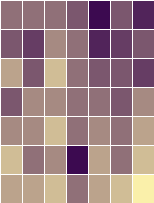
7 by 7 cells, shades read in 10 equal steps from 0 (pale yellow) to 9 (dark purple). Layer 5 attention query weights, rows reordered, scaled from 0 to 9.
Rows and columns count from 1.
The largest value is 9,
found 2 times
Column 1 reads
5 6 3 6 4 2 3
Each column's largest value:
6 7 5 9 9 7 8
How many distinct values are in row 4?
3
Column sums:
29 34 23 40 38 37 30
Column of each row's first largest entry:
5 5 7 1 4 4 4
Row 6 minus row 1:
-3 0 -1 3 -6 -1 -6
